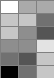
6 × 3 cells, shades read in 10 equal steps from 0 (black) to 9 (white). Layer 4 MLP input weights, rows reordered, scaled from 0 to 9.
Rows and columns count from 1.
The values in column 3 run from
3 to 8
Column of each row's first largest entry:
1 1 1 3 3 3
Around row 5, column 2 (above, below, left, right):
5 4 4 7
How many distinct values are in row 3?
3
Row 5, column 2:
3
